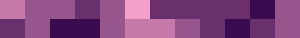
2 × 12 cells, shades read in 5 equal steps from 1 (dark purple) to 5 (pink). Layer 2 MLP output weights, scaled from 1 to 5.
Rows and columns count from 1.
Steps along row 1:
down same down up up down same same same down up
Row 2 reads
2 3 1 1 3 4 4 3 2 1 2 3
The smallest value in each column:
2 3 1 1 3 4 2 2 2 1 1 3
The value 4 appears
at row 1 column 1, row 2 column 6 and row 2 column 7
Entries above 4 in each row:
1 0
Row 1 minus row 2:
2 0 2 1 0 1 -2 -1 0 1 -1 0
